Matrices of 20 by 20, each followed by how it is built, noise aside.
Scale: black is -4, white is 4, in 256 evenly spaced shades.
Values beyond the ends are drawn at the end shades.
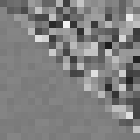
upper triangular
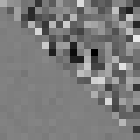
upper triangular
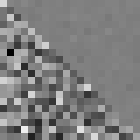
lower triangular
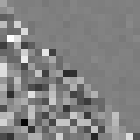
lower triangular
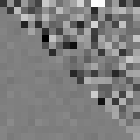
upper triangular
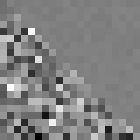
lower triangular
